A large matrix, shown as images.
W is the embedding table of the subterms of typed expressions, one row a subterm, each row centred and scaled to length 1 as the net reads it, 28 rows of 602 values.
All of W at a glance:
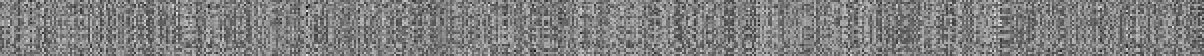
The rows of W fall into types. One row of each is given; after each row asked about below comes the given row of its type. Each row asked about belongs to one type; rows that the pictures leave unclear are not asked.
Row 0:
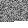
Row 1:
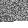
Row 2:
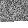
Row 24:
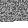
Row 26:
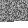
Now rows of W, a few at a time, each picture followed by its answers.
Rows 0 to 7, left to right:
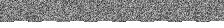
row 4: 26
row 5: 0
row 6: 0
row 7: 24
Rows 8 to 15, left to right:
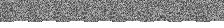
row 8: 1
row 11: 0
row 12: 0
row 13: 2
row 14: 24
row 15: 1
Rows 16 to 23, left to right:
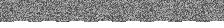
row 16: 1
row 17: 24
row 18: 24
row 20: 1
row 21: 1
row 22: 26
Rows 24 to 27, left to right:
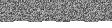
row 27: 0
